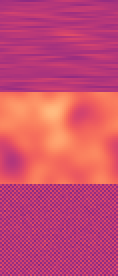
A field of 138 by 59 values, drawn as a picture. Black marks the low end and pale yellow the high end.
It is made of 3 by 1 panels. Panel 1,1: middling, streaked across, faint in contrast. Panel 2,1: high, smooth. Panel 3,1: middling, checkered.
